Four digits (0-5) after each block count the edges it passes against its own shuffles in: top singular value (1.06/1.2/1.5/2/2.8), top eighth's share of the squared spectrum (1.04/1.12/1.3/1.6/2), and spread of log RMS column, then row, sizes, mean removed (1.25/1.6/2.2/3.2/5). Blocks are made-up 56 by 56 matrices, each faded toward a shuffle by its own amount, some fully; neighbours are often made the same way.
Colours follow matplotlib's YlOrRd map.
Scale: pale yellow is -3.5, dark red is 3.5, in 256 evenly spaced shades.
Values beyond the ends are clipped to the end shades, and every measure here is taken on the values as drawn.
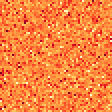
0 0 0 0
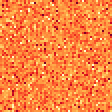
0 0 0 0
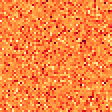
0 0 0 0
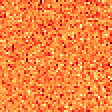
1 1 0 0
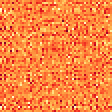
4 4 2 2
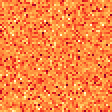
0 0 0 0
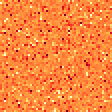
1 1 0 0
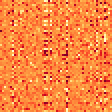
4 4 3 2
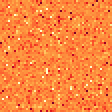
1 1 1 0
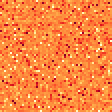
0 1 0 0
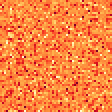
3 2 1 0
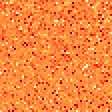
0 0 0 0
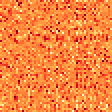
4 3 2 1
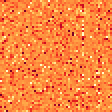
2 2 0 0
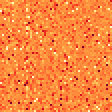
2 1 0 0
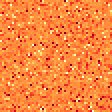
0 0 0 0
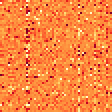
4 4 2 1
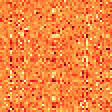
4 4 2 1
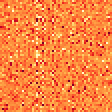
4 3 2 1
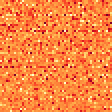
3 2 0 2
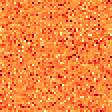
1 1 0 0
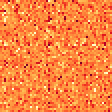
3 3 1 1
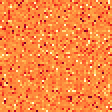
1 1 0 0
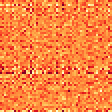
4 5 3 3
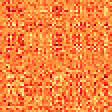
4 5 3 3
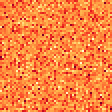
2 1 0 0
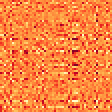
4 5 3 3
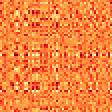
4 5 3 3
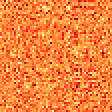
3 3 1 2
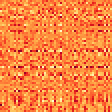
5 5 3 4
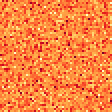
2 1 0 0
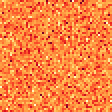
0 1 0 0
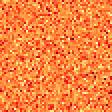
1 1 0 0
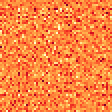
4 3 2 2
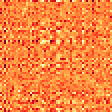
4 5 3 3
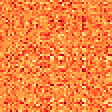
4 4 2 2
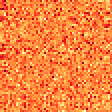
3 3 1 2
